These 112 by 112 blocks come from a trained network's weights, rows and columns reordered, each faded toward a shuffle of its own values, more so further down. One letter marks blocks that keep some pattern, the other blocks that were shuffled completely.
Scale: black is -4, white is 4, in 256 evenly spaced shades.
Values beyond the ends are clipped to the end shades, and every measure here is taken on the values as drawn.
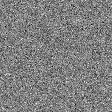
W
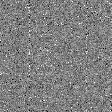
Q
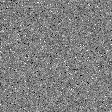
W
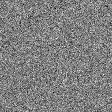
W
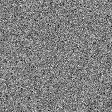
W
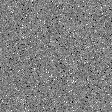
W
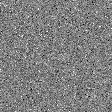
W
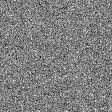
W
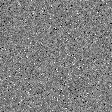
W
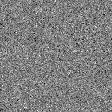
Q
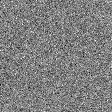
W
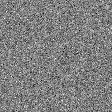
W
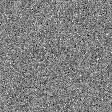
W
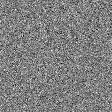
W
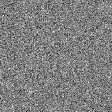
Q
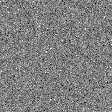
Q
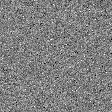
W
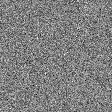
W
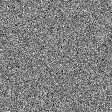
W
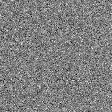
Q
